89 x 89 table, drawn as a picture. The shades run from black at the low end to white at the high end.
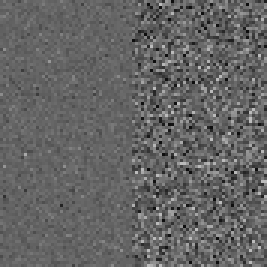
There is no overall slope. A few values lie far out on both sides of the bulk. The texture is fine-grained noise. Neither half mirrors the other. A vertical seam about 50% of the way across splits the table, and the left part is calmer. There are no regular stripes.
